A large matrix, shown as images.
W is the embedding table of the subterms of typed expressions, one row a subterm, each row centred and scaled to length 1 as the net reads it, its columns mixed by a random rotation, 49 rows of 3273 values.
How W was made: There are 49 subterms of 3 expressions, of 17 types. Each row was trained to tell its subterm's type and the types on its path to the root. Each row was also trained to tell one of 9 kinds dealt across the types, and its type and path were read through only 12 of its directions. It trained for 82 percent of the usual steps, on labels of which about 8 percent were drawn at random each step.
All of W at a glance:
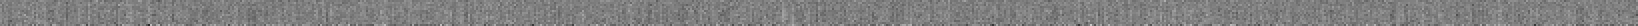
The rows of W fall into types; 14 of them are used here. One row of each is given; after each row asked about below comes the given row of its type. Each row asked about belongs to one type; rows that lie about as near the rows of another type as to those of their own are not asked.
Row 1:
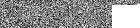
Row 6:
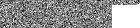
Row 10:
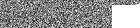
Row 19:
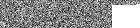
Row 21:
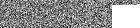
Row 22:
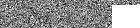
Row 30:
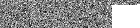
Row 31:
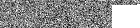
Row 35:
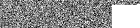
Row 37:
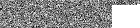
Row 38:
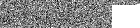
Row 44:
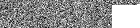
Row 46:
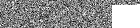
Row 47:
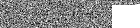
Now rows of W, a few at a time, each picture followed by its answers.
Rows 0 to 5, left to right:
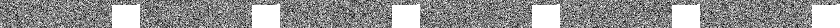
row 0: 10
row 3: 30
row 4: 37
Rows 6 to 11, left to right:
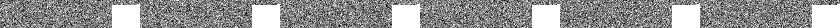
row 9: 46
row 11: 6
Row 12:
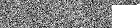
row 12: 10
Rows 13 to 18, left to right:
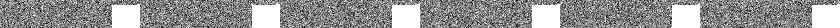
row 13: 35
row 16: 6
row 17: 38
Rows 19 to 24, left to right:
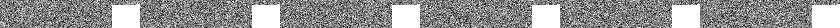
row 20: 21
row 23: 6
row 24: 10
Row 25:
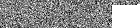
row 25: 22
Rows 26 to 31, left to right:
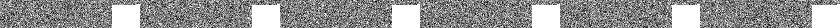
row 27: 38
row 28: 22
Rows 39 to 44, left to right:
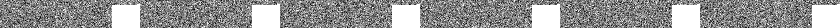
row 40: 38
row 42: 22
